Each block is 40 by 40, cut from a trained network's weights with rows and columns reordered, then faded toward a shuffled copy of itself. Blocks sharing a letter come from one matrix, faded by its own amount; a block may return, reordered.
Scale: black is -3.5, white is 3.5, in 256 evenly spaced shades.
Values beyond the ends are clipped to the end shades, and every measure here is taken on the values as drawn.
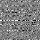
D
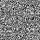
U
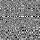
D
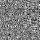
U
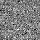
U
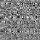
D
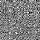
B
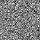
B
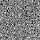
B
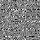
D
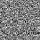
U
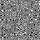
B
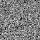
U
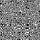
B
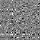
B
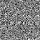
U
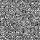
U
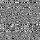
D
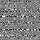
D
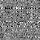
D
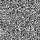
U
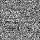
U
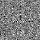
B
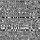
D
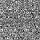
U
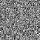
B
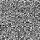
U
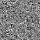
B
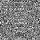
U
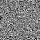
U
